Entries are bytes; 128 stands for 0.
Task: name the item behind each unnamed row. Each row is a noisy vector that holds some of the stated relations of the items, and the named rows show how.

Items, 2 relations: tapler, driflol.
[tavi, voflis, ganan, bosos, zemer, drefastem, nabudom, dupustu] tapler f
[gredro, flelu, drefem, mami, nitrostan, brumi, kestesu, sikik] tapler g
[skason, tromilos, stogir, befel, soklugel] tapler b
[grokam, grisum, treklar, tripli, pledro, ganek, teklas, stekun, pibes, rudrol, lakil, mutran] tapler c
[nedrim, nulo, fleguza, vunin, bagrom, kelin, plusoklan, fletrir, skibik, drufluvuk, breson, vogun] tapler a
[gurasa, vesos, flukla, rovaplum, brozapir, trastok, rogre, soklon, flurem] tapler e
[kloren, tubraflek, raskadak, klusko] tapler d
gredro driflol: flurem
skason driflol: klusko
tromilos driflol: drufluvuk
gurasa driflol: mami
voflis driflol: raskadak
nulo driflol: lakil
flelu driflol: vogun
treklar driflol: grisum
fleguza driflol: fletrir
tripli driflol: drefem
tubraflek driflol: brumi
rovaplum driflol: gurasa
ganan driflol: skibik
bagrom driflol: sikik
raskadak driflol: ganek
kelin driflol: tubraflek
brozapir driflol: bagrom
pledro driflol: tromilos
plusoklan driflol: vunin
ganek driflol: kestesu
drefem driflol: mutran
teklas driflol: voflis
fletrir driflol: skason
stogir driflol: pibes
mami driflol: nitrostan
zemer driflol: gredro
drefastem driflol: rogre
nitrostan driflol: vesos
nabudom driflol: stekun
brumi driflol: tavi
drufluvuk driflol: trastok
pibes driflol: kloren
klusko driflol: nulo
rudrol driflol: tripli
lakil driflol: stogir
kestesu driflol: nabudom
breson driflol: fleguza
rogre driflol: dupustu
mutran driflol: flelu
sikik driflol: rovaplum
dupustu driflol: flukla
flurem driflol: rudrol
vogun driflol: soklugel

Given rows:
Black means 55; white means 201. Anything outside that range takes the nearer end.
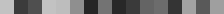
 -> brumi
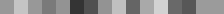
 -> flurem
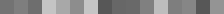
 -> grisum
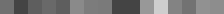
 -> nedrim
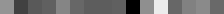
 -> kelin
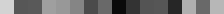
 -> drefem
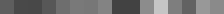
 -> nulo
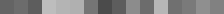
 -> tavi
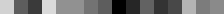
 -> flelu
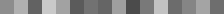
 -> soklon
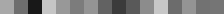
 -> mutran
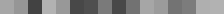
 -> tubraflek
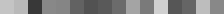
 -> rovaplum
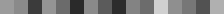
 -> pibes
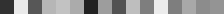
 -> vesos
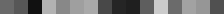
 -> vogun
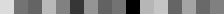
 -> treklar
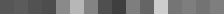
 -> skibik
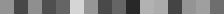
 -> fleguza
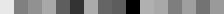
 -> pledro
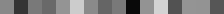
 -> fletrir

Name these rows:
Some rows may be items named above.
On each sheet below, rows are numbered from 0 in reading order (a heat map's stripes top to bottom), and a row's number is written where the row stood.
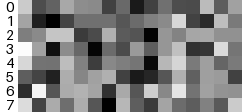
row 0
drefem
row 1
bagrom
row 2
voflis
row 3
brozapir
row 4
treklar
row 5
vogun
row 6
vesos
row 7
gredro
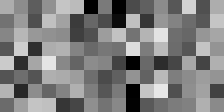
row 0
nitrostan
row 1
kloren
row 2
flurem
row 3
flukla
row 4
kestesu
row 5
tavi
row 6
breson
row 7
tromilos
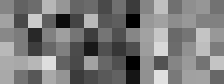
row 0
bosos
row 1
plusoklan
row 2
dupustu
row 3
drefastem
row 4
raskadak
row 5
ganan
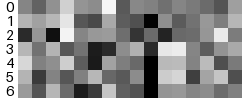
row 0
stekun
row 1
raskadak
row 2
soklugel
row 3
zemer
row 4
teklas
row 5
breson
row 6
plusoklan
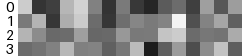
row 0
brumi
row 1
gurasa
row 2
rudrol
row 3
skason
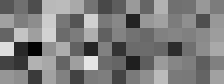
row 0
tavi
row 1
ganek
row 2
trastok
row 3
sikik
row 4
vunin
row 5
lakil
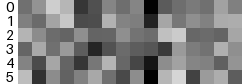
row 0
tromilos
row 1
nabudom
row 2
rudrol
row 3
stogir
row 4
drufluvuk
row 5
breson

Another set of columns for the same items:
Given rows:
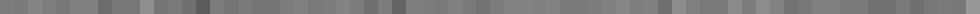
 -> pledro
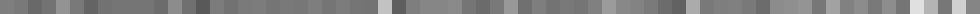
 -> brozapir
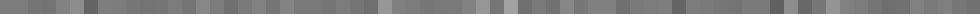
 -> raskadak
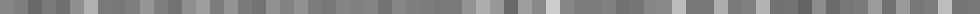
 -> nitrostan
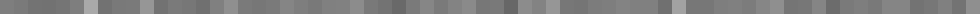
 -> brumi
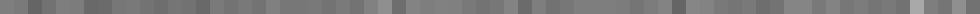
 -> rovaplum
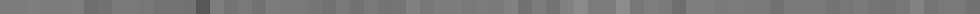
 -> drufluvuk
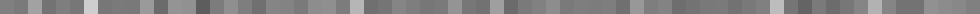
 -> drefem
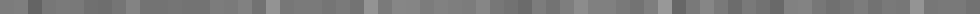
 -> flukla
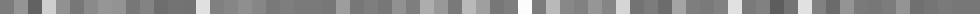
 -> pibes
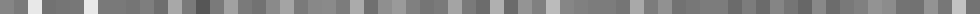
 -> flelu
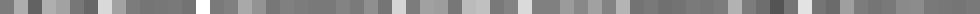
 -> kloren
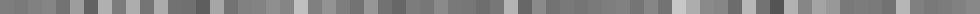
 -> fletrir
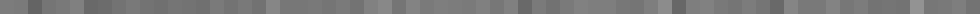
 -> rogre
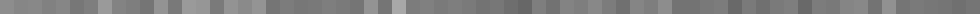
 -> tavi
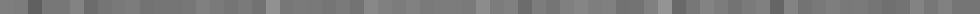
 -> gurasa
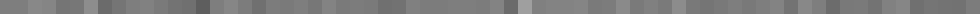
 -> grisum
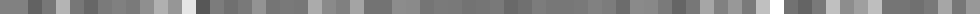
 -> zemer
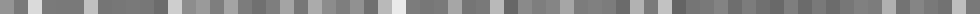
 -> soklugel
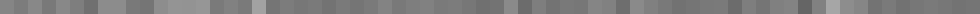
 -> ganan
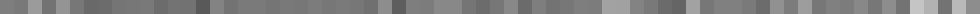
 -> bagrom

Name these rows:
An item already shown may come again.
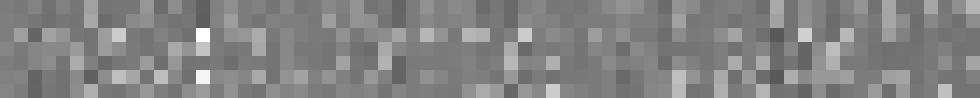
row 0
sikik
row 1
kestesu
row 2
stogir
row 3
voflis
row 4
teklas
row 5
skason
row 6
nitrostan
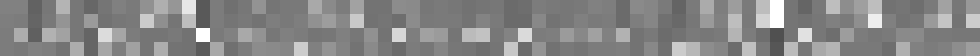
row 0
zemer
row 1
gredro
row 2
kloren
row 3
breson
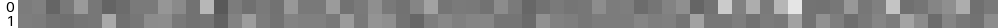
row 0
flurem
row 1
kestesu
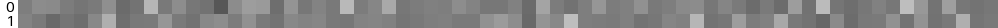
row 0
stekun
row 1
mami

